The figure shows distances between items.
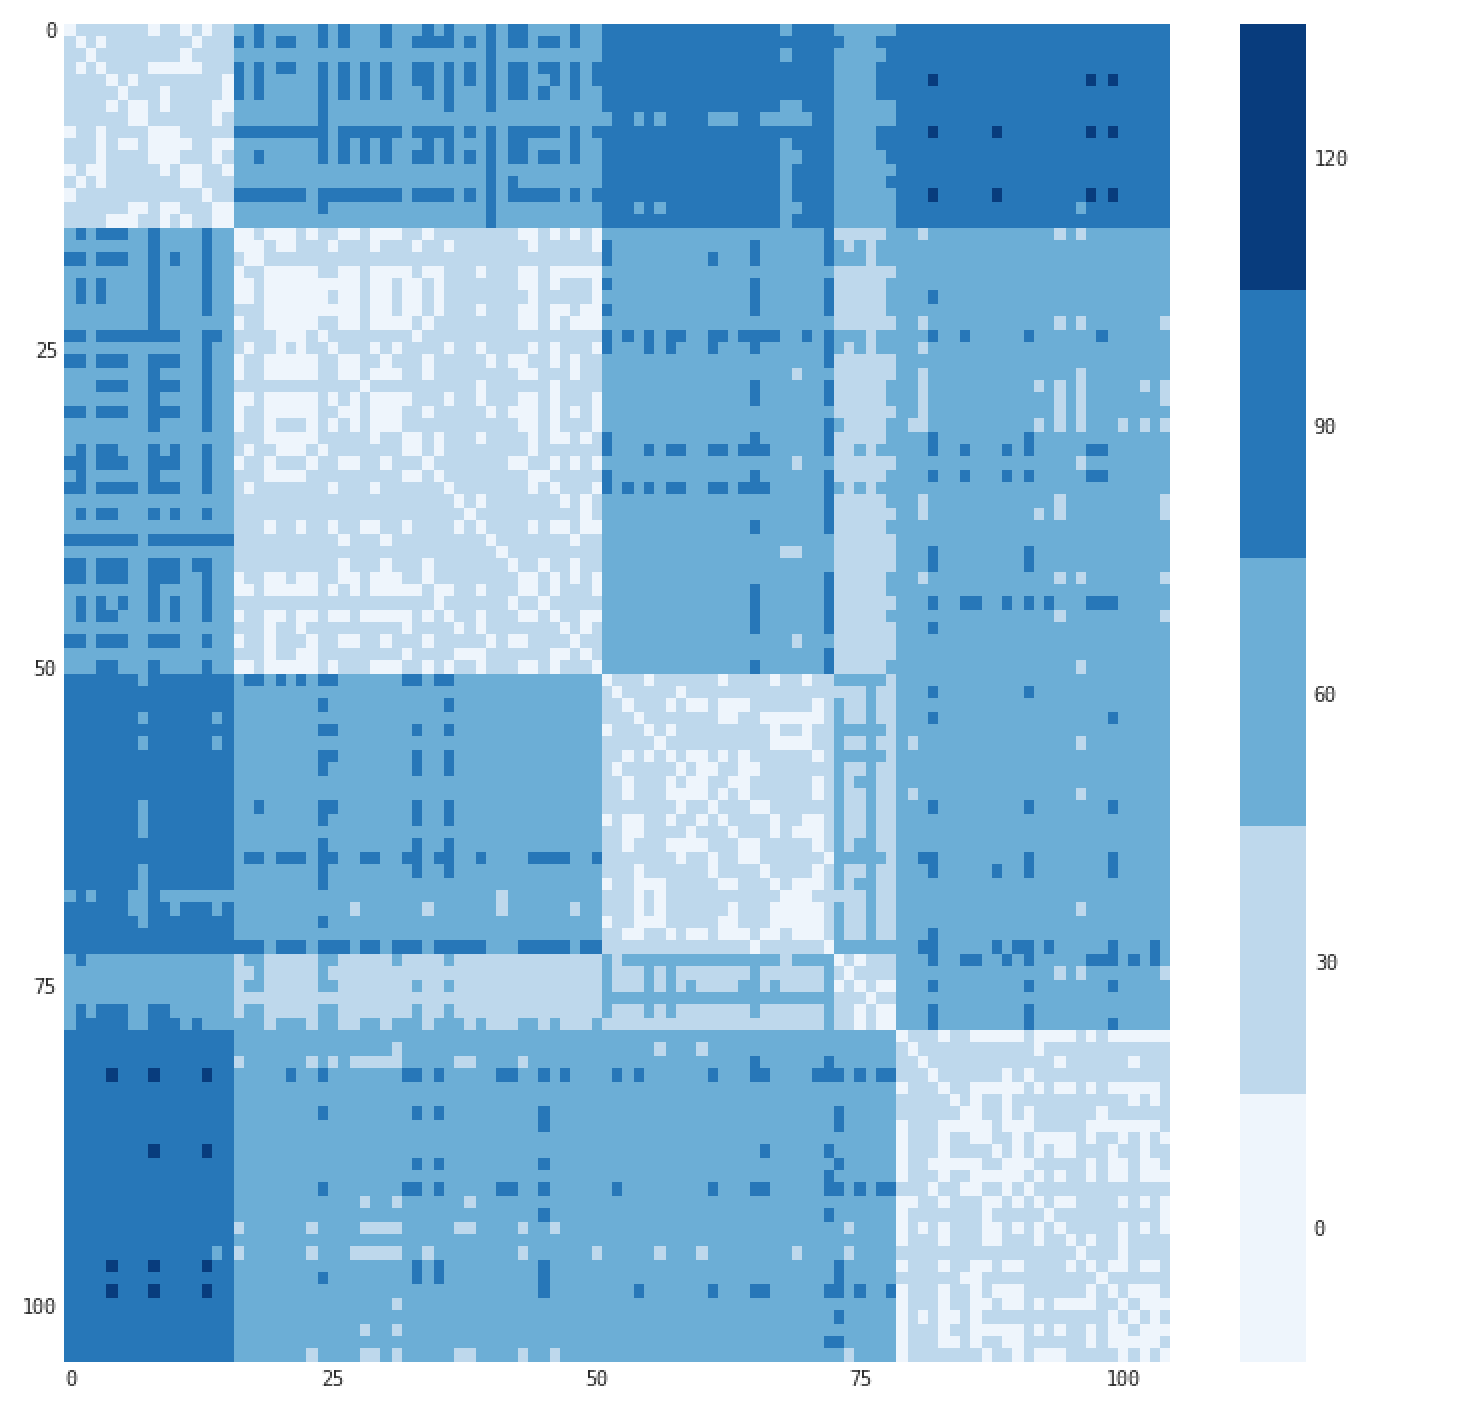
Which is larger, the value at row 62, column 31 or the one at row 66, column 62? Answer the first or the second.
the first
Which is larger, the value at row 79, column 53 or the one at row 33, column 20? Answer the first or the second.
the first
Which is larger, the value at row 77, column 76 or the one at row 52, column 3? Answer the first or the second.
the second
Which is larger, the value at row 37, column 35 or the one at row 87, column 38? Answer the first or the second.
the second
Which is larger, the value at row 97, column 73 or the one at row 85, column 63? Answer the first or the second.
the first
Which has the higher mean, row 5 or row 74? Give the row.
5
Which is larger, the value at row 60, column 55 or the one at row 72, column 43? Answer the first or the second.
the second
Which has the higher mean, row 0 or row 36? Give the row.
0
